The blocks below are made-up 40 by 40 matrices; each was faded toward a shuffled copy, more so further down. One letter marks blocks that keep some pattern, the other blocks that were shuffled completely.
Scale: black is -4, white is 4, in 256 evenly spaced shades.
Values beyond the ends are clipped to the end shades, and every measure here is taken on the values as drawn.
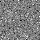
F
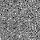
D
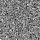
F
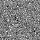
F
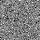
F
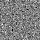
F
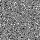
F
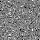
D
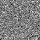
D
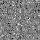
D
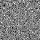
D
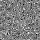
D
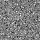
F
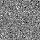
D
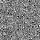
D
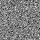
F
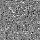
D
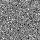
F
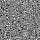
D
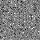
D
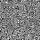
D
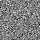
D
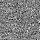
F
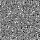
D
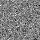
D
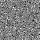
F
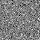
D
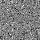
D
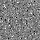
F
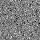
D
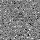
D
